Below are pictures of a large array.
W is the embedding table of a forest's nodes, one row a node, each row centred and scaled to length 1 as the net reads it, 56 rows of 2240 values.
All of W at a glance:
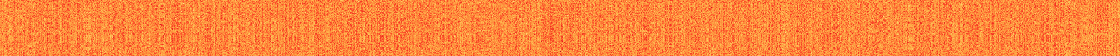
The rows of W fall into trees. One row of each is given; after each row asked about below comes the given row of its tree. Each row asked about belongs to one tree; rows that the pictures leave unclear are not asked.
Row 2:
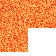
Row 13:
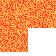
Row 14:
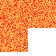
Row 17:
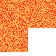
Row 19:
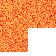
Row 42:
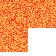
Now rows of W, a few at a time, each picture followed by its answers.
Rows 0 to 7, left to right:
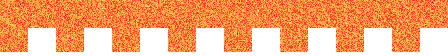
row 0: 13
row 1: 17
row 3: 14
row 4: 14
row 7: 14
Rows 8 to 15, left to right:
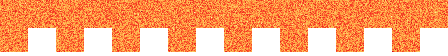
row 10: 17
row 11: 14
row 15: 17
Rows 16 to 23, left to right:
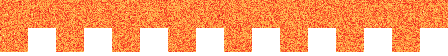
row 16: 2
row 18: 19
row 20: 19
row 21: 13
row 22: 42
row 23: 42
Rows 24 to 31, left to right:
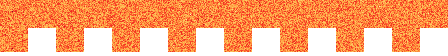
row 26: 19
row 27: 17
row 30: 2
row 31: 2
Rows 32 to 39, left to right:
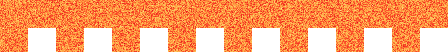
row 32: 19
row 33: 42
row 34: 42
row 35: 19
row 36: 19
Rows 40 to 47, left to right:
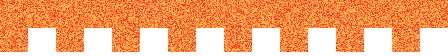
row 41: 19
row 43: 14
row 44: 19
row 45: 14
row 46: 14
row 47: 19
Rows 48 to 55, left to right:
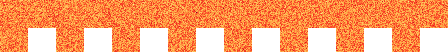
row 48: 19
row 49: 19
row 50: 13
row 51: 14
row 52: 13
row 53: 2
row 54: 14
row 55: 13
